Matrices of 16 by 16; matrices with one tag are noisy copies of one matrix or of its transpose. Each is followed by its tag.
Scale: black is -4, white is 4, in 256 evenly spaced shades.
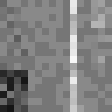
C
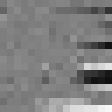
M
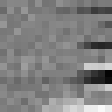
M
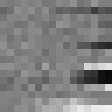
M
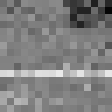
C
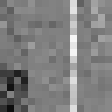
C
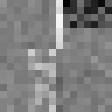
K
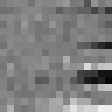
M
